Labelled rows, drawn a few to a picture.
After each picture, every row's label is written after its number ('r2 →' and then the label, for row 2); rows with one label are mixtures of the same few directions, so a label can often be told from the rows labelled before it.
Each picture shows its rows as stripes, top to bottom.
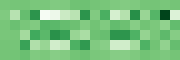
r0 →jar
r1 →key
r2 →key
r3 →jar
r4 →jar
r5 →jar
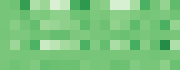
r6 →jar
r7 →jar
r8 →key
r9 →jar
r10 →key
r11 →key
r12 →key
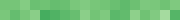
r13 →jar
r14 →key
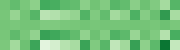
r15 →key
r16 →key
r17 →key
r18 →key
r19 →key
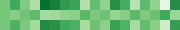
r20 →key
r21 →key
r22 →key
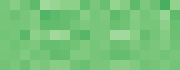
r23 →key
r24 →key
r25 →key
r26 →jar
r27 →key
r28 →jar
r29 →jar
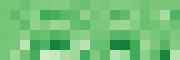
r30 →jar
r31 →key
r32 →jar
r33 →jar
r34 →jar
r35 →key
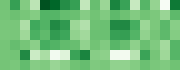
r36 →key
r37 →key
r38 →jar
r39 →jar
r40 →key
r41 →jar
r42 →jar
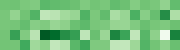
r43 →key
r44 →key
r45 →jar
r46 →key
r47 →jar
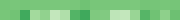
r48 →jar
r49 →jar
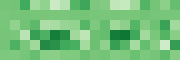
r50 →jar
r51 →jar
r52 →key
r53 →jar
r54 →key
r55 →key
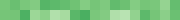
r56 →key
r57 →jar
